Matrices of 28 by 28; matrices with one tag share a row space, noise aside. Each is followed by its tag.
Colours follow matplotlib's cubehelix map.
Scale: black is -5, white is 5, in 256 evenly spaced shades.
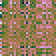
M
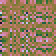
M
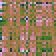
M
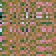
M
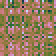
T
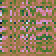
M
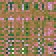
T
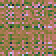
T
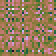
T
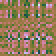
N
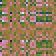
M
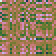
M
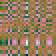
N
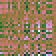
N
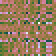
N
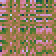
M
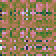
M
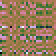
M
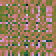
N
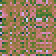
M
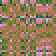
M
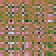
T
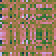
M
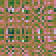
T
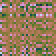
M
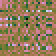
N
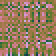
N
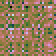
T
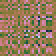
N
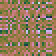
N
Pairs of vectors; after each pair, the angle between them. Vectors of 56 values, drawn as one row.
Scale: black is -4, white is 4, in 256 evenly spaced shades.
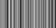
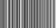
nearly opposite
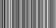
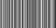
orthogonal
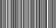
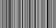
nearly opposite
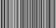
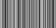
orthogonal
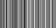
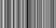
partly opposed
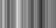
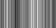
partly opposed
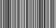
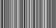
orthogonal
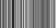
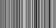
orthogonal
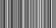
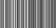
partly opposed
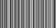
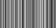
orthogonal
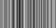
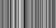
nearly opposite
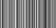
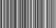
nearly opposite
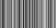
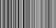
partly aligned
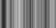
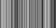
partly opposed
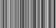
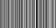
partly opposed
